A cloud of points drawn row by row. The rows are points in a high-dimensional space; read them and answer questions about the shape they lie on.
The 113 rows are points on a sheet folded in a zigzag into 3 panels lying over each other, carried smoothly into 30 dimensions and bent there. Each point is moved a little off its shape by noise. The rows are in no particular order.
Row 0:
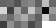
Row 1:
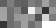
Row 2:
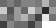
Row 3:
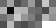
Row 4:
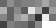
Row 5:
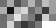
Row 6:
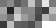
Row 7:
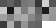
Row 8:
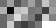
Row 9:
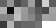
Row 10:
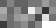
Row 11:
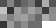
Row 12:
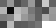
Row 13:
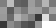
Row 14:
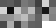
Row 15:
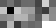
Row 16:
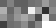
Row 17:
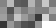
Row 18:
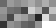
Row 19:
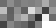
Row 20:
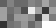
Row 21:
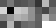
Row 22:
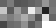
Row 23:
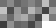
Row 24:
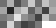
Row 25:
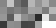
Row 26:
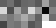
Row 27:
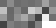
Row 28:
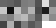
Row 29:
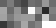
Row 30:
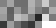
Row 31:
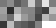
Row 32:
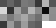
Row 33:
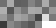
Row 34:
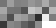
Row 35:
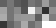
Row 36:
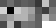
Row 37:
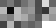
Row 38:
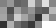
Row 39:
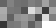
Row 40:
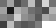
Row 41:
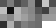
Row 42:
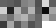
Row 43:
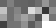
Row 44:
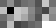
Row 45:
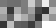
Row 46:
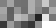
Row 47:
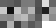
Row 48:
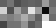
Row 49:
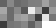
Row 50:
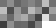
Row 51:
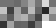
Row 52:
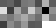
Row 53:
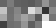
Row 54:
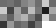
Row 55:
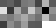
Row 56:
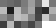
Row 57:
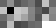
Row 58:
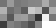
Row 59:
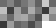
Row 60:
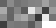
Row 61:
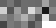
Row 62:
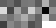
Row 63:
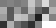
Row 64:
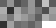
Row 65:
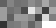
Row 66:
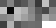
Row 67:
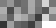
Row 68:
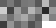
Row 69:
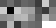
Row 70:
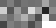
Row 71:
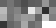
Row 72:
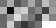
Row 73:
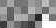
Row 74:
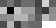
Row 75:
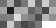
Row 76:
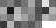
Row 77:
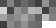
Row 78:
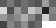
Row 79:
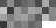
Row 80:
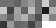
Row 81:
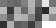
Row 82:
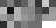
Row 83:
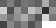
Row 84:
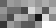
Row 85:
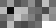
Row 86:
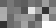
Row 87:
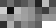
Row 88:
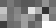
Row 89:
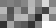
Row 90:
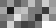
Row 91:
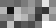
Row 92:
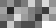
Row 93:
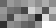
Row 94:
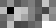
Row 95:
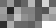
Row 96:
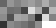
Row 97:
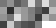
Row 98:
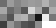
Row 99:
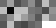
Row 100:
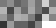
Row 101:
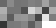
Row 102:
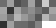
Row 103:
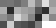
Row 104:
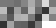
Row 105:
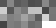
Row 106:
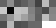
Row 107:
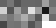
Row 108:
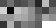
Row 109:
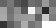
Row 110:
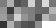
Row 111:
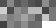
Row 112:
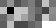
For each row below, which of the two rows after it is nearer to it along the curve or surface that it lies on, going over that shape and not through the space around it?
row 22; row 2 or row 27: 2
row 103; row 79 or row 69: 69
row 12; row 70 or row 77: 77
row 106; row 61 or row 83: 83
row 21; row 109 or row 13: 13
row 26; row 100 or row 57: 100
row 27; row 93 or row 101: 101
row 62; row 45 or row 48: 48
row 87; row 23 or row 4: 23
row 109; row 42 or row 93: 93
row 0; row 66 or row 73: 73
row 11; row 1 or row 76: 76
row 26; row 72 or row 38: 38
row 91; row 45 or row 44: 45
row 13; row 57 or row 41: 41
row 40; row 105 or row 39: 105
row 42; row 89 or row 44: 89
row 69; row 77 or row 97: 97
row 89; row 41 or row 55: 55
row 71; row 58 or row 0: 58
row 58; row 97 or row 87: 97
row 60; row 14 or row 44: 14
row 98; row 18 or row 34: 18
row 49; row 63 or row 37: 63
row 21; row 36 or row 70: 36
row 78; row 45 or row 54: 54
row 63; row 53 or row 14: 14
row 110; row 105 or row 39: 105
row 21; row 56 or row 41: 41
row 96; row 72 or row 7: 7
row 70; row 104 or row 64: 104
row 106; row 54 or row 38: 38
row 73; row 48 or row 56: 48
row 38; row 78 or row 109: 78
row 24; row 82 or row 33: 82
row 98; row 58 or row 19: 19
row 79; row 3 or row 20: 3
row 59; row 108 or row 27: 27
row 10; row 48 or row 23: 48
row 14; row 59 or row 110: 59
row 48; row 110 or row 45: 45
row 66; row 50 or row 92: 92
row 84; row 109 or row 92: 109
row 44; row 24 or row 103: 24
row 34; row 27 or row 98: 27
